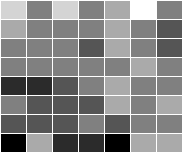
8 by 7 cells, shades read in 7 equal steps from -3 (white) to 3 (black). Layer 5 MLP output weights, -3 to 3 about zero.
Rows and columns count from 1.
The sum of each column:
3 3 3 4 -1 -5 0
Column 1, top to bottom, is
-2 -1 0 0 2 0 1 3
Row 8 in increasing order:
-1 -1 -1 2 2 3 3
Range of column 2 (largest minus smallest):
3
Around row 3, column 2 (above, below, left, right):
0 0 0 0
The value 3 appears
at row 8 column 1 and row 8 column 5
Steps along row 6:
up same same down up down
